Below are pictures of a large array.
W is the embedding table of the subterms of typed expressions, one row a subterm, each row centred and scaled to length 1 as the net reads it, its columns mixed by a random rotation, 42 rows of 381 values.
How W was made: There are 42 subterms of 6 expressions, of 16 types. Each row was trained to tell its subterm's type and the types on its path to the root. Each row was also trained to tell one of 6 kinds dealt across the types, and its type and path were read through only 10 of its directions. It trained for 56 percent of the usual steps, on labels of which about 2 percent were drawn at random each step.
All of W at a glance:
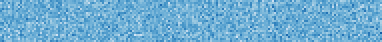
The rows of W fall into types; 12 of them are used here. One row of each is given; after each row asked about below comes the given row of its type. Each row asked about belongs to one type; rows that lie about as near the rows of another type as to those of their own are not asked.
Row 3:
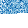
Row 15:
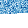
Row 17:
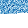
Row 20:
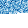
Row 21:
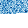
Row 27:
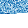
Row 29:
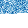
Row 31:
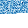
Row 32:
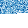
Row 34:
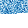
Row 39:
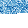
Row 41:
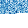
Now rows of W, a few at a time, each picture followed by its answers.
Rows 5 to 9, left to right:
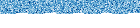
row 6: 41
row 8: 17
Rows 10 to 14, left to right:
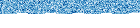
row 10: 32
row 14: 31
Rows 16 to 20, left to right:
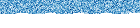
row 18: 34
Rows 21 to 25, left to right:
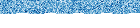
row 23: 29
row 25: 15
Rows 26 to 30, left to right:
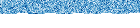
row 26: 3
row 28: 20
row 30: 3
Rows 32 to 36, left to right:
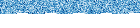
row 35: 34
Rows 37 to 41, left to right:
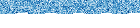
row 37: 41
